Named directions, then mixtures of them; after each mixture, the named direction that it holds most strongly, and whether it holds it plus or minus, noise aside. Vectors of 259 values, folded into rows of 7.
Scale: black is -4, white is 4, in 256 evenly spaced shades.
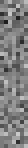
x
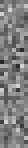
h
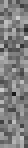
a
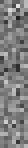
x, plus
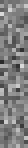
h, plus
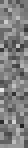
a, plus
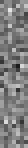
h, plus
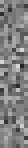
h, minus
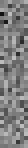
x, plus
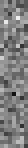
a, plus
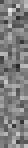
x, plus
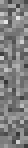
x, minus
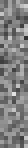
a, minus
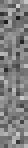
x, plus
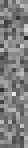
a, minus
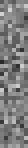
h, plus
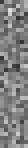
x, plus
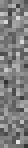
x, minus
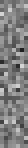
h, plus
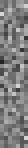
h, plus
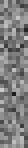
a, plus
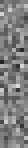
h, plus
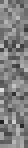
a, plus
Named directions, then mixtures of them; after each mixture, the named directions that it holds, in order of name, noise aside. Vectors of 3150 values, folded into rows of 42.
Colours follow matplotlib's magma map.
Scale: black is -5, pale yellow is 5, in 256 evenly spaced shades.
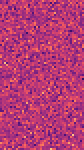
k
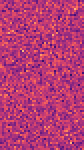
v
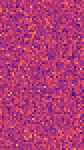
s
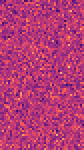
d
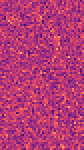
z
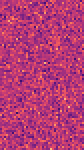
k, z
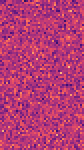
d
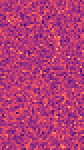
z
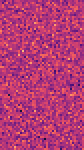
d, s, v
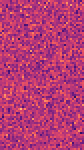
s, v, z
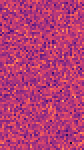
s, v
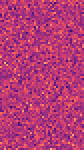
k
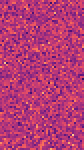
k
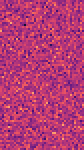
d, v, z
